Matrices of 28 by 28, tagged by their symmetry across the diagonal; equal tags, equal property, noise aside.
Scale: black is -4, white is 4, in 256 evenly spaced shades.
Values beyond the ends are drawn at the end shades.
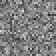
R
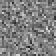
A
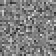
A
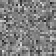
A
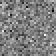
R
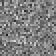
R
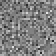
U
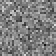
U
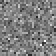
U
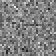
R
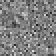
A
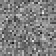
A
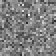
R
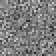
U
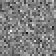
R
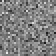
R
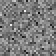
U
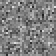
A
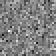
R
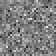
A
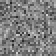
R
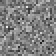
U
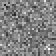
U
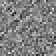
U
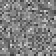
U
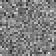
A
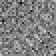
U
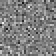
A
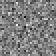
A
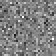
R
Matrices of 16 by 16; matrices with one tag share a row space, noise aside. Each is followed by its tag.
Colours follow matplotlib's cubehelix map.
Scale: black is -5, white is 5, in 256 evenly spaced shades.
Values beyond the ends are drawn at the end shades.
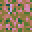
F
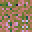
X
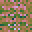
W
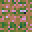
W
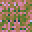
W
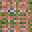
W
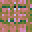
W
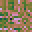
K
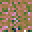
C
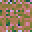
F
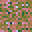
X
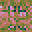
W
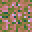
C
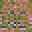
W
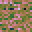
K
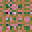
F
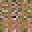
C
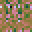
F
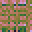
W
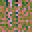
X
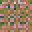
W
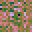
K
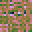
K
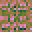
W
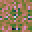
C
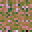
X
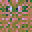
X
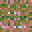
W
